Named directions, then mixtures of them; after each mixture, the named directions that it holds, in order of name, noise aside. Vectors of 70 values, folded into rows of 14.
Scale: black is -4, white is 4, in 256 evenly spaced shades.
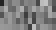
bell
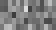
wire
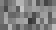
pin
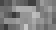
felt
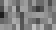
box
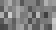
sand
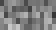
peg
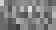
peg, pin, wire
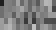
bell, wire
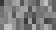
bell, wire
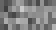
felt, pin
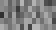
box, sand, wire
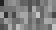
felt, peg, sand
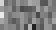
bell, box, felt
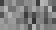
bell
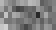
felt, sand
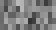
pin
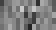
bell, pin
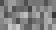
peg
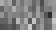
bell, peg, sand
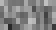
peg, pin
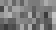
peg, sand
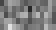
peg, wire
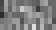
bell, box, felt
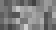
felt, peg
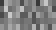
bell, box, sand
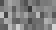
peg, sand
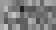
felt, pin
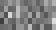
sand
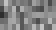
box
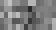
felt, peg, sand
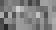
felt, sand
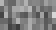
peg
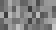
peg, sand
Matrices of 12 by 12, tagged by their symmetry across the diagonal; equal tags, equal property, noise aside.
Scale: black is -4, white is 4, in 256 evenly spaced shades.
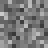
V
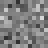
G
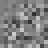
G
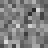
V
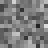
V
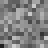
V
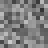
G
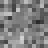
G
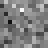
G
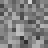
V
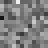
G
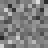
G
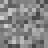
V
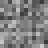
G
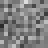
G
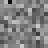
V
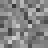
V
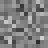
G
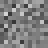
G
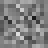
G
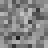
V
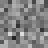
V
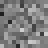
V
